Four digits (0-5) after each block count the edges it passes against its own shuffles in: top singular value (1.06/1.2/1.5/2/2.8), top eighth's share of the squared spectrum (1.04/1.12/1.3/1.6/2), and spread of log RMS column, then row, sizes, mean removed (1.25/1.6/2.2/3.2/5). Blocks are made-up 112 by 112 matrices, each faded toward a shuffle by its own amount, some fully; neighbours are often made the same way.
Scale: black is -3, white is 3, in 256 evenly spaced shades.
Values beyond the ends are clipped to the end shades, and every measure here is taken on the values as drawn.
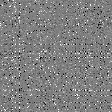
4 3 2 2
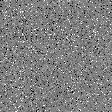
3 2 1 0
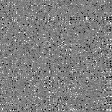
4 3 2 2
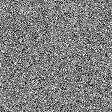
0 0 0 0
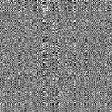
5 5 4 3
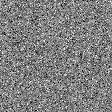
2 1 0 0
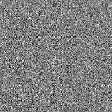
4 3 2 2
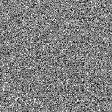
3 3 1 1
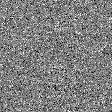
2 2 0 0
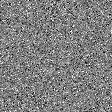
2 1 0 0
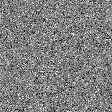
3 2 0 0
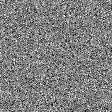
0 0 0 0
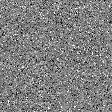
2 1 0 0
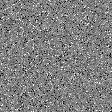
2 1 0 0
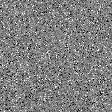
2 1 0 0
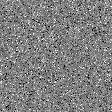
0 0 0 0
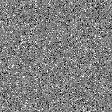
3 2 1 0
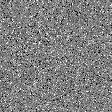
2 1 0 0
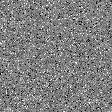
2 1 0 0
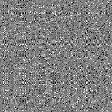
5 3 2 2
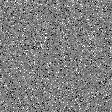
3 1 0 0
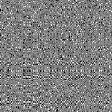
5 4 3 3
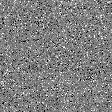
2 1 0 0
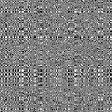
5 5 4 4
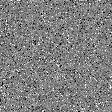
2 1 0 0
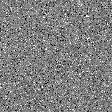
2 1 0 0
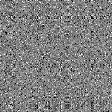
4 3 2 2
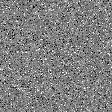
2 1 0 0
